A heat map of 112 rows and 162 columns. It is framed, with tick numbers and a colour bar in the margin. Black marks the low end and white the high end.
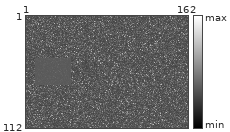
Mirror symmetry: none. Grain: fine. Histogram: skewed, a long tail of high values. Calmest part: middle left. Odd patch: calmer, in the middle left.
